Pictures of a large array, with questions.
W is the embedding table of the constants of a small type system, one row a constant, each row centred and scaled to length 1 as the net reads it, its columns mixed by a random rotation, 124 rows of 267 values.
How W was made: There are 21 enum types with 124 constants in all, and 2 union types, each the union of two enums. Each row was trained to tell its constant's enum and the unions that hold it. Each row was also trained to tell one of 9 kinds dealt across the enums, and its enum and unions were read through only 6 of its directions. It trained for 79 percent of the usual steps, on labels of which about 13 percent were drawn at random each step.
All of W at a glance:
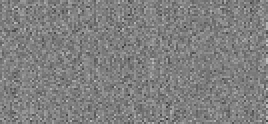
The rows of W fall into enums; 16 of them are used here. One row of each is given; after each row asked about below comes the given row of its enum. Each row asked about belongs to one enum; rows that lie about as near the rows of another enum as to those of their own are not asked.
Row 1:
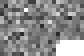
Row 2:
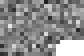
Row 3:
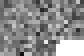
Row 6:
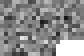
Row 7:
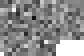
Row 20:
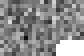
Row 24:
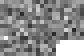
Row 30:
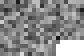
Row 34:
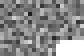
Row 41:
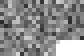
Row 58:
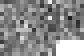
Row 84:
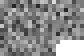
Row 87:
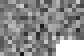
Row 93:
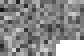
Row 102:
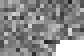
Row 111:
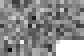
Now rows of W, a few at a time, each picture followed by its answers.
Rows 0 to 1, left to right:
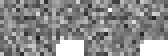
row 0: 84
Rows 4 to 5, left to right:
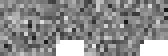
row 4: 24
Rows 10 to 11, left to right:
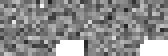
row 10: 3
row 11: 87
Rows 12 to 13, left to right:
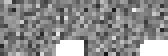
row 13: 87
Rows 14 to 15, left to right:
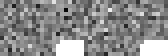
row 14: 84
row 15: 1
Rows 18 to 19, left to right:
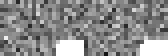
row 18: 93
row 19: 87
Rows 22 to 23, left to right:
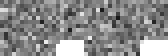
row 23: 58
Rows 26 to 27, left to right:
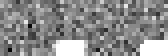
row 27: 7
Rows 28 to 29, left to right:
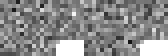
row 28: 30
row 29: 93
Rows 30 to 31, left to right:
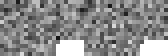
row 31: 3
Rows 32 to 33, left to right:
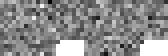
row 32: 102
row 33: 3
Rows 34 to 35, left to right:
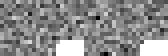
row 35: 3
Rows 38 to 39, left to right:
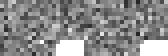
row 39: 24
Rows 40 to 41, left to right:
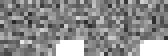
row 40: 34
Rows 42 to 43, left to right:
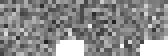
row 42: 24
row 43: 7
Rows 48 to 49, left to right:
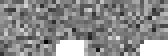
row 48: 24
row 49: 7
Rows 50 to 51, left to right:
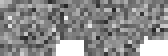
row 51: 84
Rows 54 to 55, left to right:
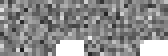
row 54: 7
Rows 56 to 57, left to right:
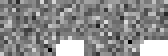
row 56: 84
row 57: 24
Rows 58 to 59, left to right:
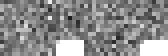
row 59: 1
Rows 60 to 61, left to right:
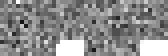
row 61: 111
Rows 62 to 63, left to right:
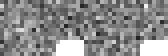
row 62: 1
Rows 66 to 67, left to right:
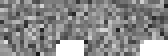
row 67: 1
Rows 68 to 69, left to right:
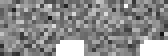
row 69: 3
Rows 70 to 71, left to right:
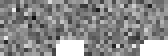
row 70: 58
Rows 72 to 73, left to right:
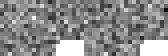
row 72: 102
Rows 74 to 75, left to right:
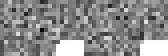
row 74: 102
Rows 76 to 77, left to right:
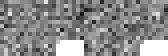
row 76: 41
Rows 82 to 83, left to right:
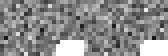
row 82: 102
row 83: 34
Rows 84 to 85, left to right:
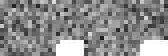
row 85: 1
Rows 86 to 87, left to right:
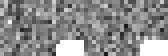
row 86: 20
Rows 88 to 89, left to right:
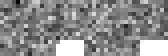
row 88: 30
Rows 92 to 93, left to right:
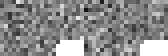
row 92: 7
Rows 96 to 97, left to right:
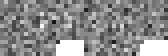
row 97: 87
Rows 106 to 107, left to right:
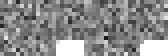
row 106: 93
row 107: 20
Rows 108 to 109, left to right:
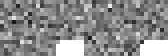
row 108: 34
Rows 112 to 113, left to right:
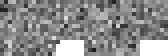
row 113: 111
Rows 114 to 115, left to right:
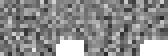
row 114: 84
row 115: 87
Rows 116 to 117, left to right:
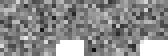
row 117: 111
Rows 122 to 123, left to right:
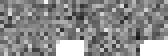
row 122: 41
